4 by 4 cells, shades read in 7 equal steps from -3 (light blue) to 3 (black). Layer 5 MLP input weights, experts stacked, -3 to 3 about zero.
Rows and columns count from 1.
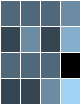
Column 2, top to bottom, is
0 -1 0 1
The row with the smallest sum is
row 4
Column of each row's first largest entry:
1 1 4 1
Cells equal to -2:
1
